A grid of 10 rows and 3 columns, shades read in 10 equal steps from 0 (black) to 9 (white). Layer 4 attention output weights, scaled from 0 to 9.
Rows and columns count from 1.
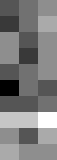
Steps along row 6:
up down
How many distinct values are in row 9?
3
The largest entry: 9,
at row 8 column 3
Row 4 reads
5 2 5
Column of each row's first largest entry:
3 3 1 1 3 2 3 3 3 1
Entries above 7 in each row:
0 0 0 0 0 0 0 1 0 0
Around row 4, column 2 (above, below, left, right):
3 4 5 5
